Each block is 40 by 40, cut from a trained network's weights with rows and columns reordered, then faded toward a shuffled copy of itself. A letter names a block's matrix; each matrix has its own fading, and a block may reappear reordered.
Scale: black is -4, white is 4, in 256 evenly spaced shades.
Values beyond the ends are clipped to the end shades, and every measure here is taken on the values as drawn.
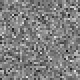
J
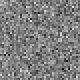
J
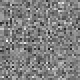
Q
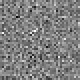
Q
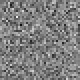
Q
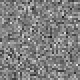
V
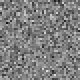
V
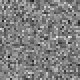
V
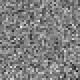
J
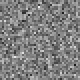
V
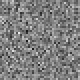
V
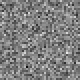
V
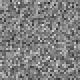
V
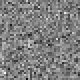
J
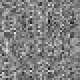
Q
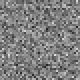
V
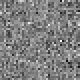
Q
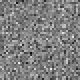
J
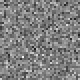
V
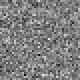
J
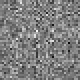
Q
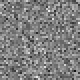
V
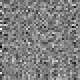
Q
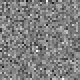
J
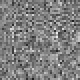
Q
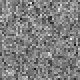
V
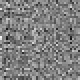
Q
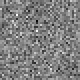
V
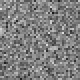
V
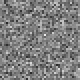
V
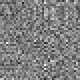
Q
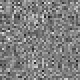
Q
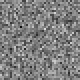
V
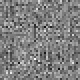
Q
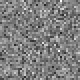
V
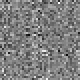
Q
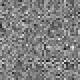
Q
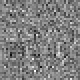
Q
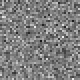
J
